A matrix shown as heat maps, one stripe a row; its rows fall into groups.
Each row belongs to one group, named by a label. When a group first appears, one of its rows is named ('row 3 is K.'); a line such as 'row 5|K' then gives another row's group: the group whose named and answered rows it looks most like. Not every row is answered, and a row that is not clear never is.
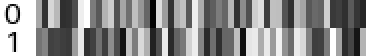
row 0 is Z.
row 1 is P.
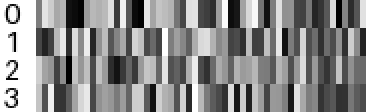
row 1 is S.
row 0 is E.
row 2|P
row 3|Z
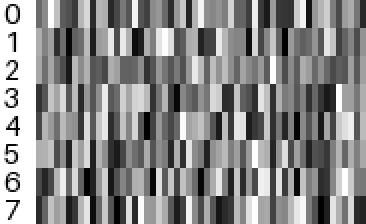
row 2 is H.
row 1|E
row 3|S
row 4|S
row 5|P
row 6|S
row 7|P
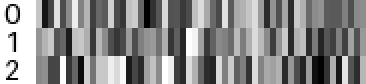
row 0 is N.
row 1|P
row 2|E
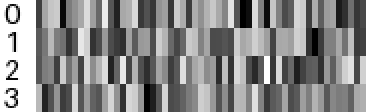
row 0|Z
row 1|P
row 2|S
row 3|N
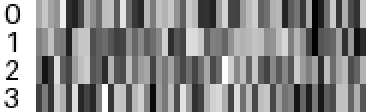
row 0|E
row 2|N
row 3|S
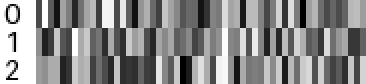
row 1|N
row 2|H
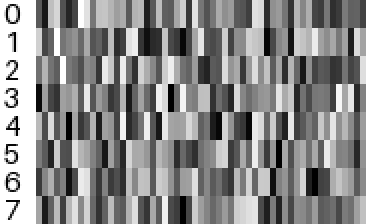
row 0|Z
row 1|N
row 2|E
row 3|S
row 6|P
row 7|N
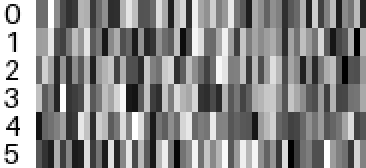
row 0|Z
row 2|E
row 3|E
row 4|S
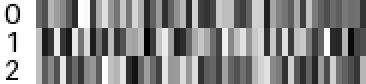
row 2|E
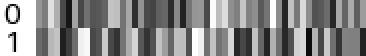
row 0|H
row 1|Z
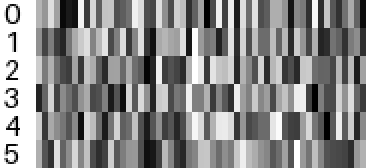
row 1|Z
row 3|P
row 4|H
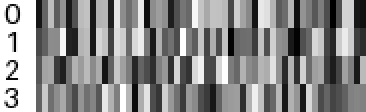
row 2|H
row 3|E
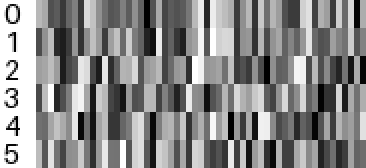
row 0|H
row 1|H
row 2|Z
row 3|P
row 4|S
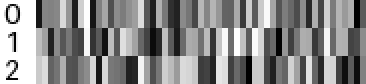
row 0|S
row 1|N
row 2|E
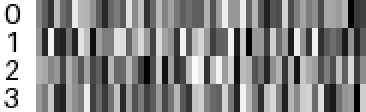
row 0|N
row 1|Z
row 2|H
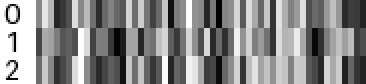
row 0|P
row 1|P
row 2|P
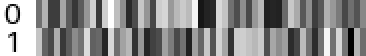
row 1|N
